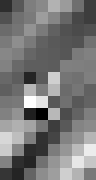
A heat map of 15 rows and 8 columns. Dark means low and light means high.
Roughest part: centre. Mirror symmetry: none. Odd patch: rougher, in the centre. Grain: diagonal, up to the right. Calmest part: middle right.
